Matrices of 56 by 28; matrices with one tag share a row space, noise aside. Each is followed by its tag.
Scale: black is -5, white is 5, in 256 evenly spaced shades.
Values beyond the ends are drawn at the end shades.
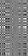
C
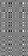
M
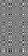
M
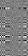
C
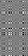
M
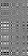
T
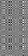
M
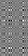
M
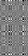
M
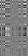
C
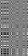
T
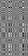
M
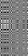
T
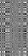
C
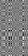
M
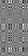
M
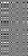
T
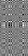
M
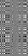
C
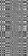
C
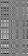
T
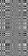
C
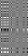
T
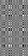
M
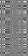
C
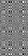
M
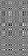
M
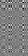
M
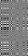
T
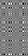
M
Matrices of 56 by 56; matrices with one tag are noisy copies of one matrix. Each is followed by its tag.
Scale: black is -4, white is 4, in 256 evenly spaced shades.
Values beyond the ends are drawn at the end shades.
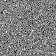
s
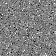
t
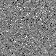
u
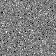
s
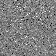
u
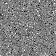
t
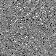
u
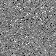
u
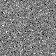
s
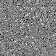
u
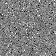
t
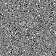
t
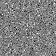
t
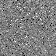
u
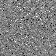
u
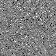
u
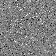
u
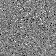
u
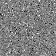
t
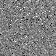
u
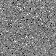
u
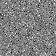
t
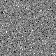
s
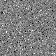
s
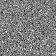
s
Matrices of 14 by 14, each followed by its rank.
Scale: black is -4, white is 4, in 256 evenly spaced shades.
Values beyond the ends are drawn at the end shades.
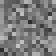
full rank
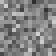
full rank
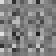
two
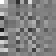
two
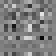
two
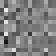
two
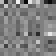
two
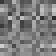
two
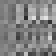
two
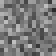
full rank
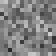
full rank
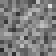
full rank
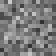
full rank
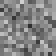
full rank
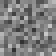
full rank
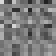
two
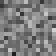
full rank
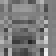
two
